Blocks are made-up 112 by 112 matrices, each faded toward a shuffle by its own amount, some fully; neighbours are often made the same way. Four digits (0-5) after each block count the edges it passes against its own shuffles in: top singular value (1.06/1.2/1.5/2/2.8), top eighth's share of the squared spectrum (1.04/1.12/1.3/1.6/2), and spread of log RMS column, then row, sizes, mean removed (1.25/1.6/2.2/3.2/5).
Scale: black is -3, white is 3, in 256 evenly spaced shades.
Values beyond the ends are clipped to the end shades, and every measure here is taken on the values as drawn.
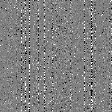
3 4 4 1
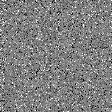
1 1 2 1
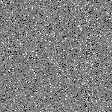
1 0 1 0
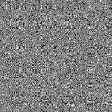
4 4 2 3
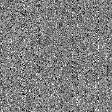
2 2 3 0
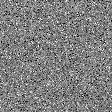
0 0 0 0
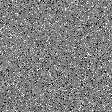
2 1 0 0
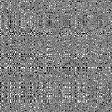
5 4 3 3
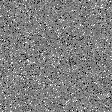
2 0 0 0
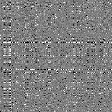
5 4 3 3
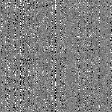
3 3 4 2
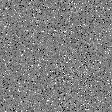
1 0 1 0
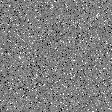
0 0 0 0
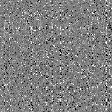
4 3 2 2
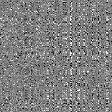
5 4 3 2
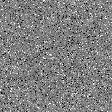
3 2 0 0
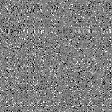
4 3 2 2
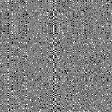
5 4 3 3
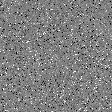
2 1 0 0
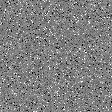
1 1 0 0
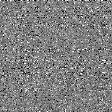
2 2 2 3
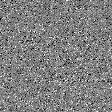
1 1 0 2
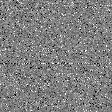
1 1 0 1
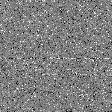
1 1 0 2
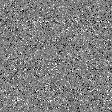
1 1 1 2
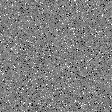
0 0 0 0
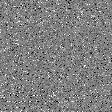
1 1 0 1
